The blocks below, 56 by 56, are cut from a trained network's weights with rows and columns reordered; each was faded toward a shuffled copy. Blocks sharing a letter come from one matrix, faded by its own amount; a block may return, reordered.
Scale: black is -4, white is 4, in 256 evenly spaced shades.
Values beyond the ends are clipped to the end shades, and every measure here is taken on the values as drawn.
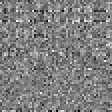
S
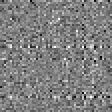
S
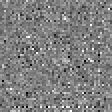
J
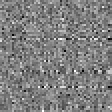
S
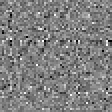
J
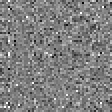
J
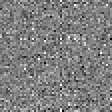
J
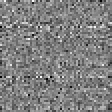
S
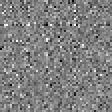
J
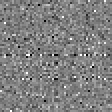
J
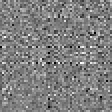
S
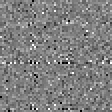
J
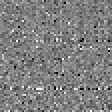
J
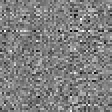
S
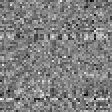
S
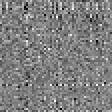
S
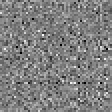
J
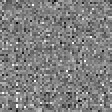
J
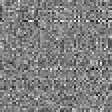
S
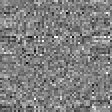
S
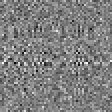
S
